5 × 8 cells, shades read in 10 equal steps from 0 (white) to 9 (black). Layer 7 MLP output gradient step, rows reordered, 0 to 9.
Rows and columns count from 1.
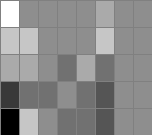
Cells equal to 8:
0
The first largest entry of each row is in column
2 3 4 1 1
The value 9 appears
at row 5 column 1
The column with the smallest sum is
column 2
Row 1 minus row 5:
-9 2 0 -1 -1 -3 0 0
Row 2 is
2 2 4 4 4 2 4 4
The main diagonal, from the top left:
0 2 4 4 5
